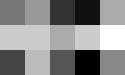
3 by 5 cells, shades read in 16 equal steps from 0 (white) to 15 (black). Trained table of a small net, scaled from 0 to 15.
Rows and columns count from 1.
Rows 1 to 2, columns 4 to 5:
14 5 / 3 0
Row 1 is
8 6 12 14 5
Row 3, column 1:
11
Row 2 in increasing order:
0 3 3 3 5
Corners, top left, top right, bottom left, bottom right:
8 5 11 7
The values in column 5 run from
0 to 7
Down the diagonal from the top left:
8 3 10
